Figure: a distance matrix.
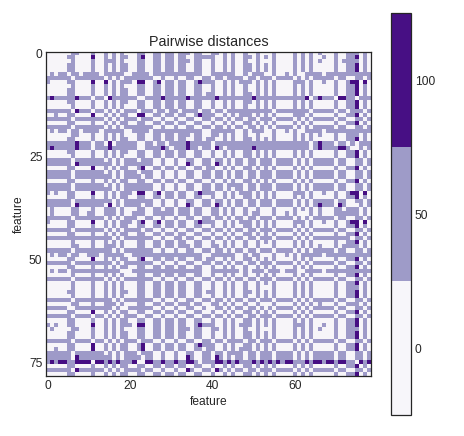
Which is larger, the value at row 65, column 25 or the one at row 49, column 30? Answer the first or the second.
the second
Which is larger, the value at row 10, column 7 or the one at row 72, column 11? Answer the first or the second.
the second
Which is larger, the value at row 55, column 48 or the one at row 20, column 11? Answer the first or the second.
the second
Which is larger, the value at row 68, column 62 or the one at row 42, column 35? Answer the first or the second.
the first
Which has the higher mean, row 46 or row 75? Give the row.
75
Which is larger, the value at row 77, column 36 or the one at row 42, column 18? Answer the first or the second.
the second
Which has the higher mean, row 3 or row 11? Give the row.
11
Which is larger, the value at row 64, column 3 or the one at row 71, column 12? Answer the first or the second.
the first
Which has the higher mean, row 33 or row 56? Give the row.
33
